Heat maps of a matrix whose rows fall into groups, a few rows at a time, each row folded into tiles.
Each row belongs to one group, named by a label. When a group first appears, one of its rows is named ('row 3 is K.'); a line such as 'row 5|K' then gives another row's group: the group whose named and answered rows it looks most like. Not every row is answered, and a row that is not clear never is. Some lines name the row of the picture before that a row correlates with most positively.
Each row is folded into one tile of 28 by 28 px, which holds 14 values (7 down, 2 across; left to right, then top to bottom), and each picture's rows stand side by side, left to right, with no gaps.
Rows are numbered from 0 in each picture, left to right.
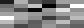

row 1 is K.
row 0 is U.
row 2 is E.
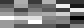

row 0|U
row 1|U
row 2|K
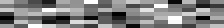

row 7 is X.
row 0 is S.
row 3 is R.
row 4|S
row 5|E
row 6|U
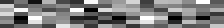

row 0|K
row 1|U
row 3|R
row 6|S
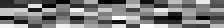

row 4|U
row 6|S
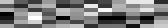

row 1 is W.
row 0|S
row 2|X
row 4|S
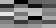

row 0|X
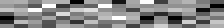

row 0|S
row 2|X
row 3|E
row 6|S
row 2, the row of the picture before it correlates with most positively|0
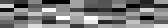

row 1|X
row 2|U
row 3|W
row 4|K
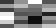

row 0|W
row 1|R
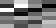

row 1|K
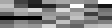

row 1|X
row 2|E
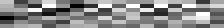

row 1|E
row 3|E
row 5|E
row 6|E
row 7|W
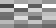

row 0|E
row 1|E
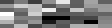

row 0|W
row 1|K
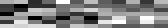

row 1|X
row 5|U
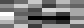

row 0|W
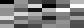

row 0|U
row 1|K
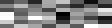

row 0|W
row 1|U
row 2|S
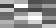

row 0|E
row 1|W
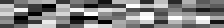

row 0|K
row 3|X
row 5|W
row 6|U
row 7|W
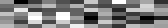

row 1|W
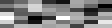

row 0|W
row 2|U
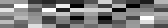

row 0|E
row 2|K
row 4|K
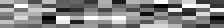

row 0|E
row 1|K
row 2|W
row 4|U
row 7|K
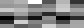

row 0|S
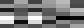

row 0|W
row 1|W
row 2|R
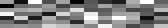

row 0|X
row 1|R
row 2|X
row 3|W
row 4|U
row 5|R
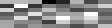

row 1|X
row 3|W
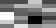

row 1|R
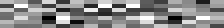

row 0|E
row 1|K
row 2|W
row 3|E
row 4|E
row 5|W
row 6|S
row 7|U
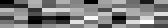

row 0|X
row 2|S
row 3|U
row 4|S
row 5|U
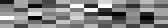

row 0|U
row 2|E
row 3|E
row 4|S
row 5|S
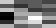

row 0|S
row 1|W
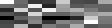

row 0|R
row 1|K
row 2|R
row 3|U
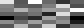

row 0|R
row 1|R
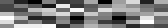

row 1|X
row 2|K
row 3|X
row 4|S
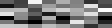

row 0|X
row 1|R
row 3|K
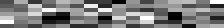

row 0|U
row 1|K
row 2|S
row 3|K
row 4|U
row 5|W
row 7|K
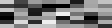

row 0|S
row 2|X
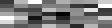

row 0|U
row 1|R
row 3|E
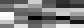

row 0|W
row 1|R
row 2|X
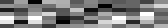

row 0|W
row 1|U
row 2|R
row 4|W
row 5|W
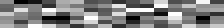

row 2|S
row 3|W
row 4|K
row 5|E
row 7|R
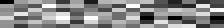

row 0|U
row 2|W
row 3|U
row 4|E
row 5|S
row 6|X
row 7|K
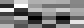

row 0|E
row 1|S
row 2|S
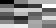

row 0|X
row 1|E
